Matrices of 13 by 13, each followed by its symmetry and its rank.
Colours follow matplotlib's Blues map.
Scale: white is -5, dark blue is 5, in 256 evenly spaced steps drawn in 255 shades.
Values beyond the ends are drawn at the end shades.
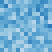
neither, full rank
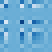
symmetric, rank one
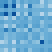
symmetric, rank two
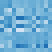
neither, rank two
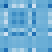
symmetric, rank one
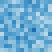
neither, full rank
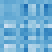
antisymmetric, rank two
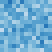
neither, full rank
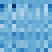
neither, rank two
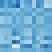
neither, rank two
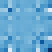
symmetric, rank two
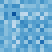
symmetric, rank two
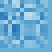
antisymmetric, rank two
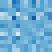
antisymmetric, rank two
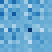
symmetric, rank two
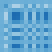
symmetric, rank one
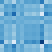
symmetric, rank one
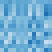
neither, rank two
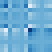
symmetric, rank one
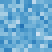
neither, full rank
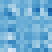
antisymmetric, rank two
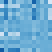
antisymmetric, rank two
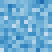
neither, full rank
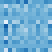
neither, rank two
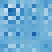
symmetric, rank two
